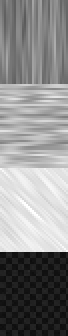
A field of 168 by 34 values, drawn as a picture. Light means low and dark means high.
It is made of 4 by 1 panels. Panel 1,1: middling, streaked downward. Panel 2,1: low, streaked across. Panel 3,1: very low, slanting down to the right, faint in contrast. Panel 4,1: very high, checkered, faint in contrast.
